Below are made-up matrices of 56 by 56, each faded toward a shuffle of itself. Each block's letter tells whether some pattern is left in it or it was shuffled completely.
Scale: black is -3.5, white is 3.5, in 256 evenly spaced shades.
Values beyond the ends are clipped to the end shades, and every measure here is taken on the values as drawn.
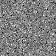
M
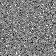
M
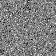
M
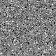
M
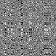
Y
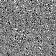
M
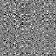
Y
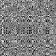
Y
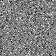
M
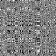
Y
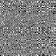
Y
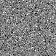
M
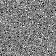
M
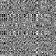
Y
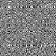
Y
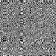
Y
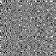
Y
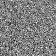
M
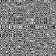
Y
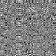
Y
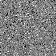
M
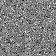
M
